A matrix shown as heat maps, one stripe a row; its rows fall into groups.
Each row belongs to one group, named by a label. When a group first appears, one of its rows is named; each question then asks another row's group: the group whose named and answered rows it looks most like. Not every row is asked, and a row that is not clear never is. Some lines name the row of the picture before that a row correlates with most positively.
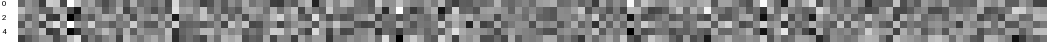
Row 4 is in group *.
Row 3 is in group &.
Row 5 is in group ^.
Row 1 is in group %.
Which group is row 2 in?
*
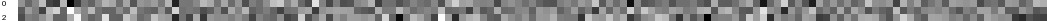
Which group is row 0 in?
*
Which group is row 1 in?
&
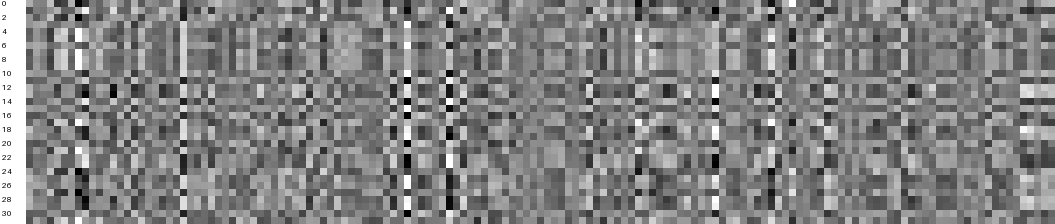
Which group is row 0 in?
*
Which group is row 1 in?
^
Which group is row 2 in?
*
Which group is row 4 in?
&
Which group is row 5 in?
&
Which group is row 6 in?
%
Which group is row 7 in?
&
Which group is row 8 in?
&
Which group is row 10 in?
%
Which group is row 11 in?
^
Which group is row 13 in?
%
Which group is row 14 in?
^
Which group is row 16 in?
^
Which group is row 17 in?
&
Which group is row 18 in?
%
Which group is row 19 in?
%
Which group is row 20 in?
^
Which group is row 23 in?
^
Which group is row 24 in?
*
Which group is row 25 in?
%
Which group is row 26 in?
%
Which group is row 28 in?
%
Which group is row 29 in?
%
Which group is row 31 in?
&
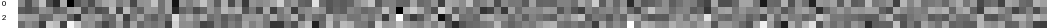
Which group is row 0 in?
*
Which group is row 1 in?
^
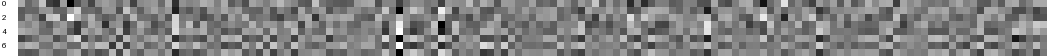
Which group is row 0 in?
*
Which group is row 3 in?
%
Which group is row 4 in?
%
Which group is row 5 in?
^
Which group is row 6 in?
%
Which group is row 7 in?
^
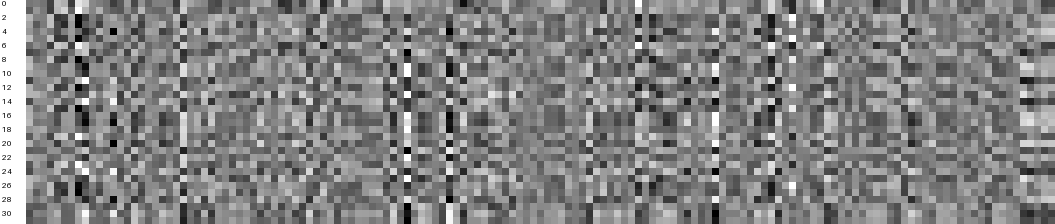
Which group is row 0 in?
&
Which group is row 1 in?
&
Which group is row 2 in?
*
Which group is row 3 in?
*
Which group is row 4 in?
%
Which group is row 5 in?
*
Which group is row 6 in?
&
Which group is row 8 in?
*
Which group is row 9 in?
%
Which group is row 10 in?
%
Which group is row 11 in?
^
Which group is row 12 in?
*
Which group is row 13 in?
%
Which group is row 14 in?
^
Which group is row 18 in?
%
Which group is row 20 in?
%
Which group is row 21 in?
^
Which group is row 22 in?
%
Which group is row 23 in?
&
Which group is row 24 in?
^
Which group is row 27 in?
*
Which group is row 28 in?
%
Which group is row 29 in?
^
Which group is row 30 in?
^
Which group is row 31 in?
^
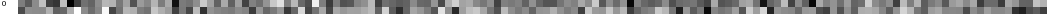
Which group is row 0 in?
*
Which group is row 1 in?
^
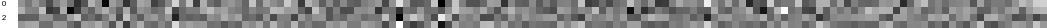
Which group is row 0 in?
%
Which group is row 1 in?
*
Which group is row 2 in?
^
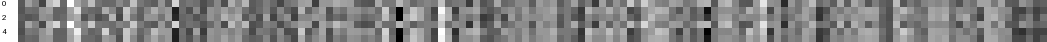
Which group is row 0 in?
&
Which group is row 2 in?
^
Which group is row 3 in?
&
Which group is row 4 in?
^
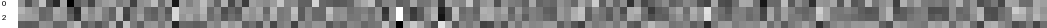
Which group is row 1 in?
%
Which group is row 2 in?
%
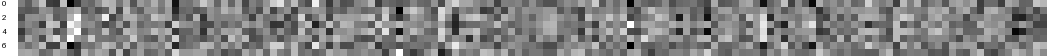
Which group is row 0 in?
*
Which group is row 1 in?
^
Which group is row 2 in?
^
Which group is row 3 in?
&
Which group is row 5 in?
&
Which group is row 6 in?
*
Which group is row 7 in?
%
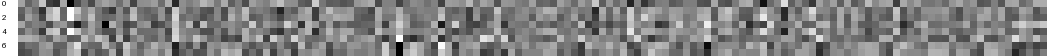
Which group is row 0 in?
*
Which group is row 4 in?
&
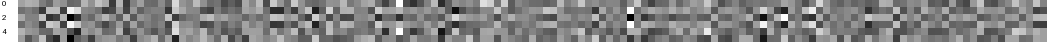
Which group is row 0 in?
%
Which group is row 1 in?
&
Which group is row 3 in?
&
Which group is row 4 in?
%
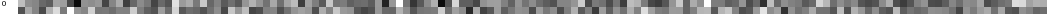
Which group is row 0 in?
%
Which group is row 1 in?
&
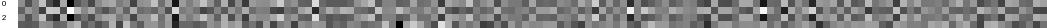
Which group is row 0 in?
*
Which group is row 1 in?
&
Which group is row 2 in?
*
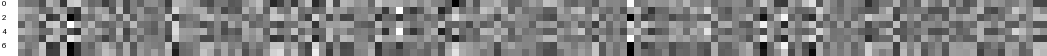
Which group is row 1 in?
%
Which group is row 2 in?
*
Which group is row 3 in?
&
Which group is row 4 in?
%
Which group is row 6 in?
*
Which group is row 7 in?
*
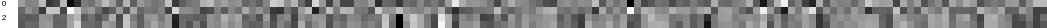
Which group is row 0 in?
*
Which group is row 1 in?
&
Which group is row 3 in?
^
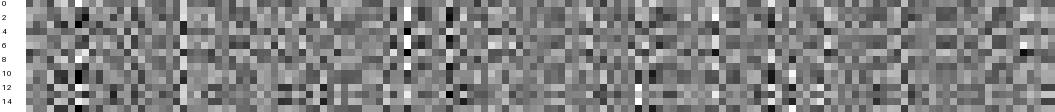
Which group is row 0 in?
&
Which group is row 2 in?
%
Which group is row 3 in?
*
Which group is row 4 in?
^
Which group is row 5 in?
%
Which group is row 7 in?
^
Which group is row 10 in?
*
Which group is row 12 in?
&
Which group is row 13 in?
%
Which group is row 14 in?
&
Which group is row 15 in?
*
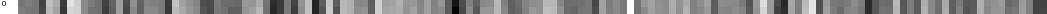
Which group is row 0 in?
&
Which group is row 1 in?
&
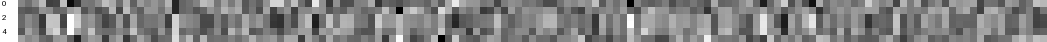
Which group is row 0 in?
*
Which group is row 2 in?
&
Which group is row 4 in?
&
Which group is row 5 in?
%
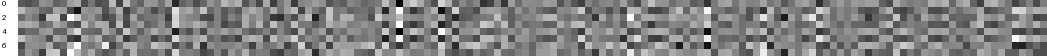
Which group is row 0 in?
^
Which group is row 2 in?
&
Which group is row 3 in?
%
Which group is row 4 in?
^
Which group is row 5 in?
%
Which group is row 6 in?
^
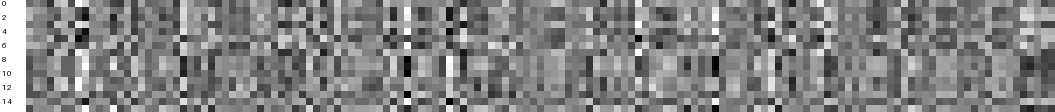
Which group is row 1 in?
%
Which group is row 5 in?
*
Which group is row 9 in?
^
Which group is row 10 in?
^
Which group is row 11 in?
&
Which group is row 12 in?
&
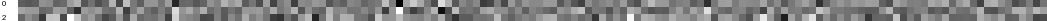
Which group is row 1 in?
%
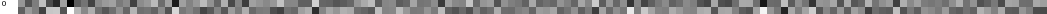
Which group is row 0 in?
*
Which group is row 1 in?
&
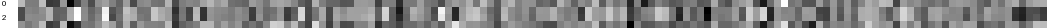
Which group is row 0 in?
*
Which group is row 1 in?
^
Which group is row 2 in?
^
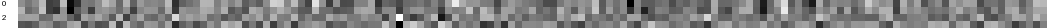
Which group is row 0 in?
*
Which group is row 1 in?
*
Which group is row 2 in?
%
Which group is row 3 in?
^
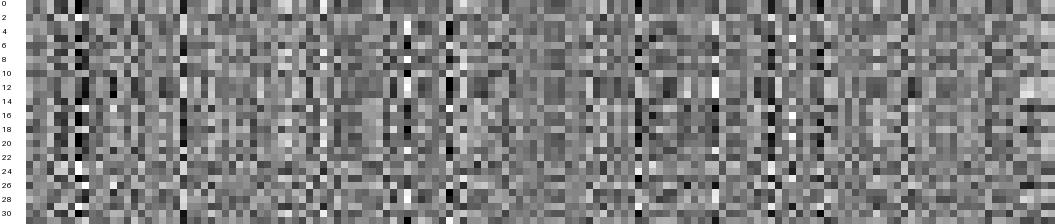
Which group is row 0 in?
*
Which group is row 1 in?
*
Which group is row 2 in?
&
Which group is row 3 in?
%
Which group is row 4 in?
%
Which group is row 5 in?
*
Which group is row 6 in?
^
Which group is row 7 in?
*
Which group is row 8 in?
%
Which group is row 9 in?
*
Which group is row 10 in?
^
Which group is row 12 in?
%
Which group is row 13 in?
%
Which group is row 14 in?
*
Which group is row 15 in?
^
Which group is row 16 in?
*
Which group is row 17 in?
*
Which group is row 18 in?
^
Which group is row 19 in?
*
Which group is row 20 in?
*
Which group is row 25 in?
*
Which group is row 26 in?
^
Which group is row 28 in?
%
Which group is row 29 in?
&
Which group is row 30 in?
*
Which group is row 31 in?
^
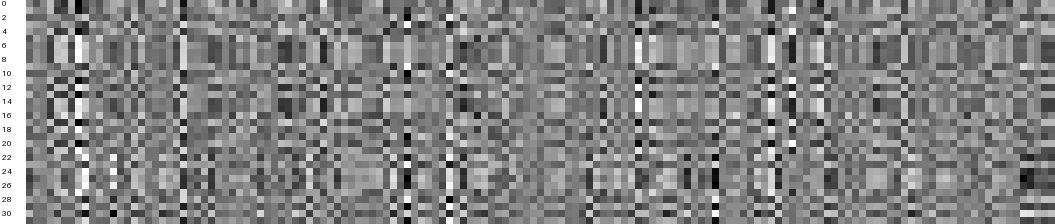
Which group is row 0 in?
*
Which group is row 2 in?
^
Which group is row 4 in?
*
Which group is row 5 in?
&
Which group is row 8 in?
&
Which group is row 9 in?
%
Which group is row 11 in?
*
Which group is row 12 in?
&
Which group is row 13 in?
*
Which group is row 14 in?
&
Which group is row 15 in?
&
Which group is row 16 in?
&
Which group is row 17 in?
*
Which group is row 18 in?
&
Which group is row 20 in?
*
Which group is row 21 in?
&
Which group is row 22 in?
^
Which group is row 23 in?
%
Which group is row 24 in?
^
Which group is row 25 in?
^
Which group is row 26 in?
^
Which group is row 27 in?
&
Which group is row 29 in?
^
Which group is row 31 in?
^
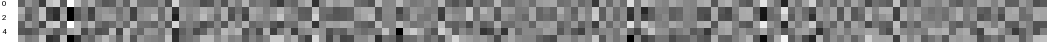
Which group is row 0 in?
&
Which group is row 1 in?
*
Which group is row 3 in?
&
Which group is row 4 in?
^
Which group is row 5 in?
*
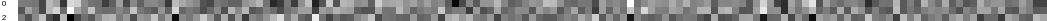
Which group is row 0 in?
&
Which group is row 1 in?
&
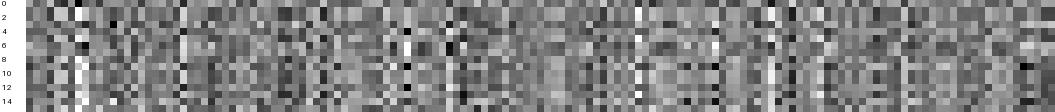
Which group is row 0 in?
*
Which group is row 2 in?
&
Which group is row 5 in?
&
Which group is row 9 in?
^
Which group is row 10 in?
&
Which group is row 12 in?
^
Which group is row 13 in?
&
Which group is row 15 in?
&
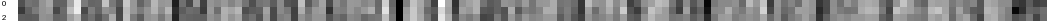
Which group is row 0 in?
^
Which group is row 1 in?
^
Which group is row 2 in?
^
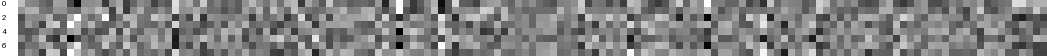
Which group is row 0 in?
%
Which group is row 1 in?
%
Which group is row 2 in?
^
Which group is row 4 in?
^
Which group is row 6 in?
^
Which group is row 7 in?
&
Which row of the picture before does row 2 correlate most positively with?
0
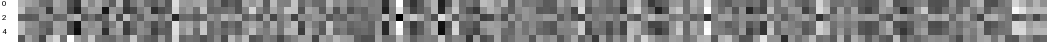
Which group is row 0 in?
%
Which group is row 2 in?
^
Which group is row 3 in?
%
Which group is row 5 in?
&
